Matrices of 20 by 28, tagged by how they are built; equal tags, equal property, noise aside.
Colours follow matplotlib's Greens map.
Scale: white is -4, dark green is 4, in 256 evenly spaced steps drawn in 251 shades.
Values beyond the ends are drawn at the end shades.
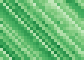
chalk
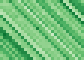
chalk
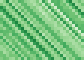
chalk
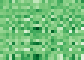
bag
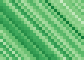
chalk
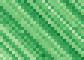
chalk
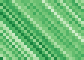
chalk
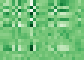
bag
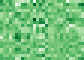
bag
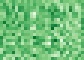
bag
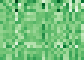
bag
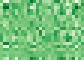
bag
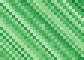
chalk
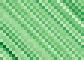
chalk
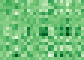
bag
